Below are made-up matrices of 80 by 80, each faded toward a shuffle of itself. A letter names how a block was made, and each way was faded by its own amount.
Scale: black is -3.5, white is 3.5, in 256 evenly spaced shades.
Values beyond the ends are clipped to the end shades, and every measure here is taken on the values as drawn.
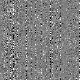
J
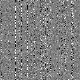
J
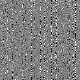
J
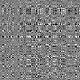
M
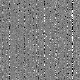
J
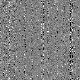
J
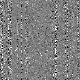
J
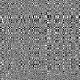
M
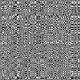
M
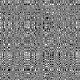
M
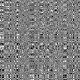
M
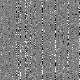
J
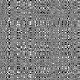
M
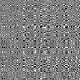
M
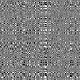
M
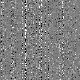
J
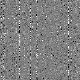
J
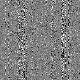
J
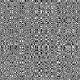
M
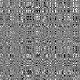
M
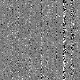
J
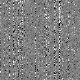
J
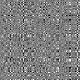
M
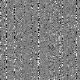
J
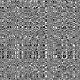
M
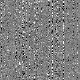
J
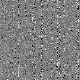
J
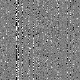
J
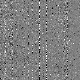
J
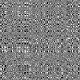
M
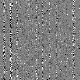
J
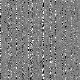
J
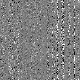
J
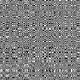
M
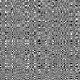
M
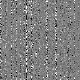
J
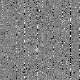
J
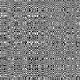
M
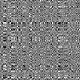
M
